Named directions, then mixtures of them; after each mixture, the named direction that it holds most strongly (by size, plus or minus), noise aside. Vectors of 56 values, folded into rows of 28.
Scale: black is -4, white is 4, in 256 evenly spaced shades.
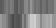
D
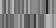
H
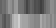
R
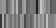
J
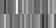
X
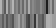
H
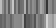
H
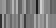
J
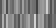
H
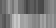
R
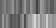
D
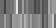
X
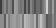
H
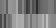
R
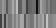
J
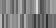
J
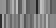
J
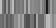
H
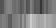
D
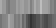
D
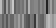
H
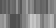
D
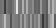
X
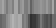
D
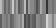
H
